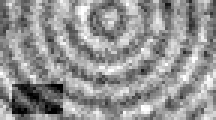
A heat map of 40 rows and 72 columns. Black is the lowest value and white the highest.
Ninth with the lowest average: bottom left. Rings: centred on the top middle. Grain: blotchy. Odd patch: lower, in the bottom left.
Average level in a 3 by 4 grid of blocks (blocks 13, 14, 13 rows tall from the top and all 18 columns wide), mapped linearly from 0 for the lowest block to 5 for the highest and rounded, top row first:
3 5 4 3 | 4 4 4 5 | 0 3 4 5
